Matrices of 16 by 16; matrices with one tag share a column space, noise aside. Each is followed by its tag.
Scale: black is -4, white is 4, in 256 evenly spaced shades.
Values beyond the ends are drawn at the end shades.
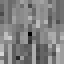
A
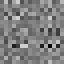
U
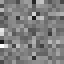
U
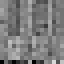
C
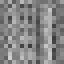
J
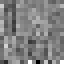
C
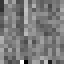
C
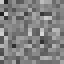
U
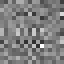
U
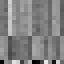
C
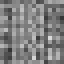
J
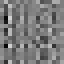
J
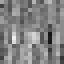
A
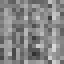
J
